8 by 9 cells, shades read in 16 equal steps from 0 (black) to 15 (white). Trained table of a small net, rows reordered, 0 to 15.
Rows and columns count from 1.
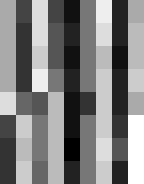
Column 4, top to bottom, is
4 5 5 7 11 11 11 11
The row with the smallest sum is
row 3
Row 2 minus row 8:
7 -9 7 -6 0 0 1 0 -4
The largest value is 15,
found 3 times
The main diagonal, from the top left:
10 3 12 7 1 7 13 2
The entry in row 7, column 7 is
13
